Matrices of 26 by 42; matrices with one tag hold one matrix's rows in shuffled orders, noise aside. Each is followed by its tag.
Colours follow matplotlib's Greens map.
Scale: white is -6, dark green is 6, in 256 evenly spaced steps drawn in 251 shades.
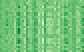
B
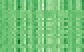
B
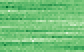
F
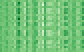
B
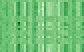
B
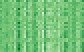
B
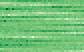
F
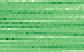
F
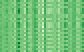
B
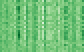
B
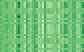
B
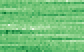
F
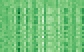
B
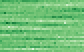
F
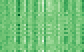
B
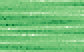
F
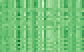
B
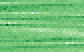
F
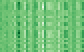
B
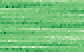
F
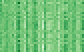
B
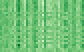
B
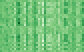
B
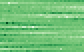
F
